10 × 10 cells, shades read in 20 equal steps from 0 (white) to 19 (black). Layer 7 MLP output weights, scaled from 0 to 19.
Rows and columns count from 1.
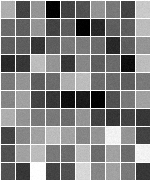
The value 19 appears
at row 1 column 4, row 2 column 6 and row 6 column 7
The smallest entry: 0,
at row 10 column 3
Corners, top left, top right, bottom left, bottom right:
6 4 13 15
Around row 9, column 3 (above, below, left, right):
7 0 7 10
